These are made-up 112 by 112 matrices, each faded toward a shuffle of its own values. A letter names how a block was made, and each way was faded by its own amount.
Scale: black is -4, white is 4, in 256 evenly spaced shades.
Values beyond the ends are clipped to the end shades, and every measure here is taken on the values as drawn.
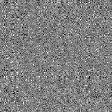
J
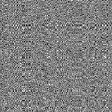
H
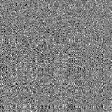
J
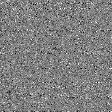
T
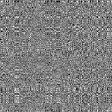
H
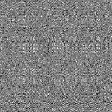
J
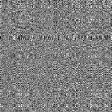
H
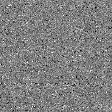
T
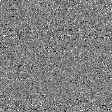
T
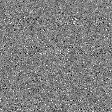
T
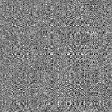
H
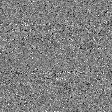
T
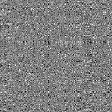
J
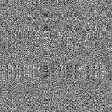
J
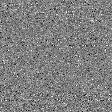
T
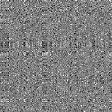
J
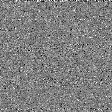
T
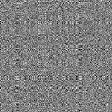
H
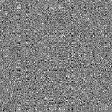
J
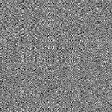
J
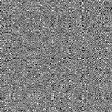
J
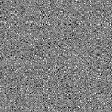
J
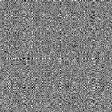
H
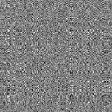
H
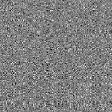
J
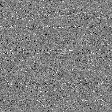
T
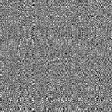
H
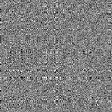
H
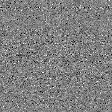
T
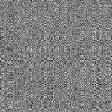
H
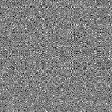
J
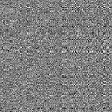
H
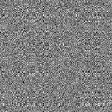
H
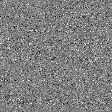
T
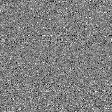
T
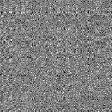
J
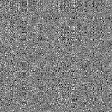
J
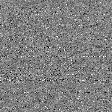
T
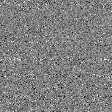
T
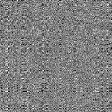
H
